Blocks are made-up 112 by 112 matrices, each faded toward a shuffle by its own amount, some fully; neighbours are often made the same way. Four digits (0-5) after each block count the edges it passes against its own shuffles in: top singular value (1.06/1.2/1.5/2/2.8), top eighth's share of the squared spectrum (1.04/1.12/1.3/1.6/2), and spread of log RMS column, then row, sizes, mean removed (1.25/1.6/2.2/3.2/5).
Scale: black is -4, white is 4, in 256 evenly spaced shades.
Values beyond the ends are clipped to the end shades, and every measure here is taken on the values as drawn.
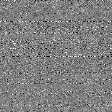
2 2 0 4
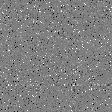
3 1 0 0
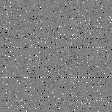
4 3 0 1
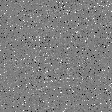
3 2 0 0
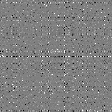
5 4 2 3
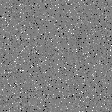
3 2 0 0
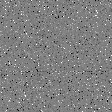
2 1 0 0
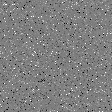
0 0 0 0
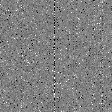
3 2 2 0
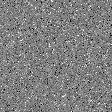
2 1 0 0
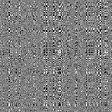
5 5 4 3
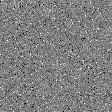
0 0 0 0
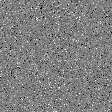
2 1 0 0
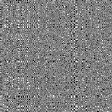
5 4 3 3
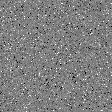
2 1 0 0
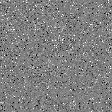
4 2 1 1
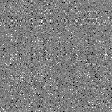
4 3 2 2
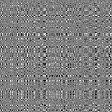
5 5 4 4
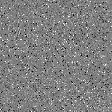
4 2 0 1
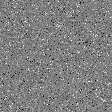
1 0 0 0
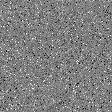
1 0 0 0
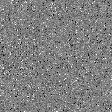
3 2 1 1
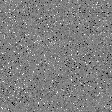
2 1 0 0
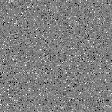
4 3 1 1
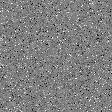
0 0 0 0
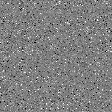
3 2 0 1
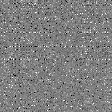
4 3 1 2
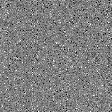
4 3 2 1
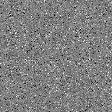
3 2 1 1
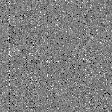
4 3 2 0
